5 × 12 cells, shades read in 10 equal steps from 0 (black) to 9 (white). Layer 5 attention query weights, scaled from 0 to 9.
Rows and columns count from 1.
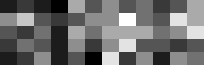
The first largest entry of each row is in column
5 8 12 8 7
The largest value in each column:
5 7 5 2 6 5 8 9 6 4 8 8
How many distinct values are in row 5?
7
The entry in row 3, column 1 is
3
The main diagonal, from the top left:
1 7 4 1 3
